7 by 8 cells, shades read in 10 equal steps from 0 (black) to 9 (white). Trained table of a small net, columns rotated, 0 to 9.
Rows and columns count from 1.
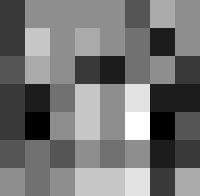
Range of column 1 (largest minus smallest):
3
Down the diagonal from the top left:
2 7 5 7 5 5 2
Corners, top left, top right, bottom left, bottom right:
2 5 5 6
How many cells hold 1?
6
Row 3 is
3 6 5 2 1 4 5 2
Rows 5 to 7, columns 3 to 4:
5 7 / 3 5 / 5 7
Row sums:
36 35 28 29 31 27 44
